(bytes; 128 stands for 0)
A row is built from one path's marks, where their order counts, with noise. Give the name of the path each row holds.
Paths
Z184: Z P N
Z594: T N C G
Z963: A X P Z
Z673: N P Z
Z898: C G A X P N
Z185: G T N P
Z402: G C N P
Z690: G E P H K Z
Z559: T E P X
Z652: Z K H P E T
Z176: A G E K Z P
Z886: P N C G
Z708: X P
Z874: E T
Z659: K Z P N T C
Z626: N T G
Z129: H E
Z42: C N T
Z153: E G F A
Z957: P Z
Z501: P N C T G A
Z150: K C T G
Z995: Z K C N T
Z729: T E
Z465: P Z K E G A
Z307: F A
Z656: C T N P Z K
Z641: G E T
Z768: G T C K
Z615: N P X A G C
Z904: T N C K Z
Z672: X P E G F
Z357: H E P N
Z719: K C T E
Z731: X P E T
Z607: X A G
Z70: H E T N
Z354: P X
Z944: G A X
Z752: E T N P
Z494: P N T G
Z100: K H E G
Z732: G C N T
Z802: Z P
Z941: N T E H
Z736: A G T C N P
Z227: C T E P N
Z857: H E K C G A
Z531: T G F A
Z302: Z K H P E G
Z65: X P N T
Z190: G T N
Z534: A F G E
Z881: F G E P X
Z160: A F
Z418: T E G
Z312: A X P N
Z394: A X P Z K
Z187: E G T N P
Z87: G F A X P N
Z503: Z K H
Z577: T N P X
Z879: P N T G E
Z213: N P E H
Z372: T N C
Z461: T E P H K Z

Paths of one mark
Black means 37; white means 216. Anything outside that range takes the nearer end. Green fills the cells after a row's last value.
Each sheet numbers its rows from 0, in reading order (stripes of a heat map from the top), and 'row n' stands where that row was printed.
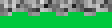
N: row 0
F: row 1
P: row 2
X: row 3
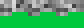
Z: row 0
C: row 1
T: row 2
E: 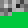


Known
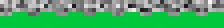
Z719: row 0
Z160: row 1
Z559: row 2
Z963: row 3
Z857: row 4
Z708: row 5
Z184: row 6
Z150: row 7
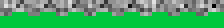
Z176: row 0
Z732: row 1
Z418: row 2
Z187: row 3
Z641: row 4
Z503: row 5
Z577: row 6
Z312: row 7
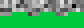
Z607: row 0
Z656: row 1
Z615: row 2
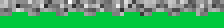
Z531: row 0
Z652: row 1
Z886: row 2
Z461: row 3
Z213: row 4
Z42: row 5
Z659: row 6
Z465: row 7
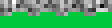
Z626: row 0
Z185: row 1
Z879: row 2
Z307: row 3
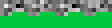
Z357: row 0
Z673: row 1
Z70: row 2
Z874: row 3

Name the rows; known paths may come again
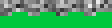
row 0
Z227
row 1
Z957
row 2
Z372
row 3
Z213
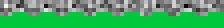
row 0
Z129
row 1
Z531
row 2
Z418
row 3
Z752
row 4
Z673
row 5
Z465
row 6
Z898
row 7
Z729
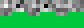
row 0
Z534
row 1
Z312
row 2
Z904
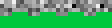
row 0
Z995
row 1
Z594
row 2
Z768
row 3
Z944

